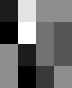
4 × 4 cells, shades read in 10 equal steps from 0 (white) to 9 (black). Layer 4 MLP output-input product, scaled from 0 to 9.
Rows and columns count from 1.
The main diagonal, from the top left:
8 0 5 4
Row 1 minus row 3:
4 -7 -1 -2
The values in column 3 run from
4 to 7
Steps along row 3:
up down up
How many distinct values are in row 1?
3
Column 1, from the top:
8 9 4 4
